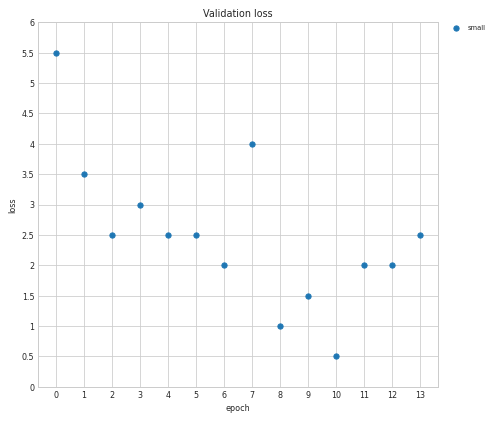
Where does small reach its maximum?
0
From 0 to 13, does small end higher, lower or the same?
lower
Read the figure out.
Title: Validation loss
x-axis: epoch, ticks 0 1 2 3 4 5 6 7 8 9 10 11 12 13
y-axis: loss, ticks 0 0.5 1 1.5 2 2.5 3 3.5 4 4.5 5 5.5 6
Legend: small
Values:
small: 5.5 3.5 2.5 3 2.5 2.5 2 4 1 1.5 0.5 2 2 2.5
